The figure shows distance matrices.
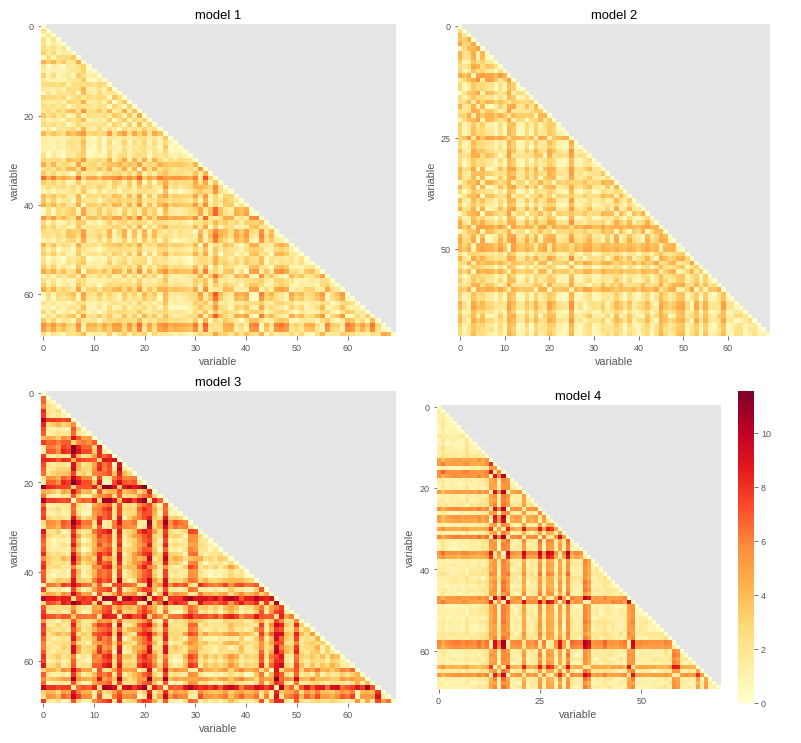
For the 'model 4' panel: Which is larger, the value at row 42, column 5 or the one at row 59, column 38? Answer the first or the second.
the second
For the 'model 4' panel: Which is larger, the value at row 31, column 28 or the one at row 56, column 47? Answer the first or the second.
the second
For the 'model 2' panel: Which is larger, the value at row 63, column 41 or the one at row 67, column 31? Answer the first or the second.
the first
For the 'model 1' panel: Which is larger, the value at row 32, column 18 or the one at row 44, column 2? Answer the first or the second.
the first
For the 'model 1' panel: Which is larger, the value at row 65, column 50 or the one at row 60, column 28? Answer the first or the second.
the first
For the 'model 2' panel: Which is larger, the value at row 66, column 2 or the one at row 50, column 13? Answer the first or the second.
the second
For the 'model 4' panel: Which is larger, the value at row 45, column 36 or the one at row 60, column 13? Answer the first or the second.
the first
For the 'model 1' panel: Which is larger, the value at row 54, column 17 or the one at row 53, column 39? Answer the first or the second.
the first
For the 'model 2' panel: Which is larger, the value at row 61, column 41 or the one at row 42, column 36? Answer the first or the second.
the second
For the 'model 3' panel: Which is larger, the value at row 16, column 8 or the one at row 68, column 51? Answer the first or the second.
the second
